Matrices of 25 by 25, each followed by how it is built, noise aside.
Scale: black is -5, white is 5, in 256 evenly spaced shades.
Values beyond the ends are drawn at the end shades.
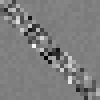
banded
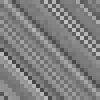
Toeplitz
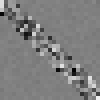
banded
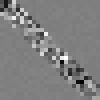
banded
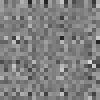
low rank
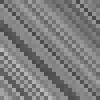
Toeplitz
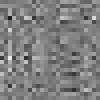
low rank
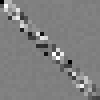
banded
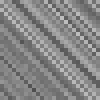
Toeplitz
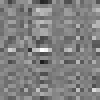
low rank
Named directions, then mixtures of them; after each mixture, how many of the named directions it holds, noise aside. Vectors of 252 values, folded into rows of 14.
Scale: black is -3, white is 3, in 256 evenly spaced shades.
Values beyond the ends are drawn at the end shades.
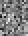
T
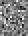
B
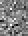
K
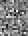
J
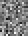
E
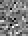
one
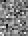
two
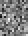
one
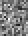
three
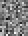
one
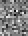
one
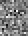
one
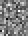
two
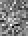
two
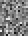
one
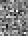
one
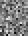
one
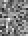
three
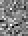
one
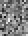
one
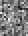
three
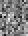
one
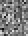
two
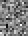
two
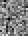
three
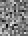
three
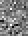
one
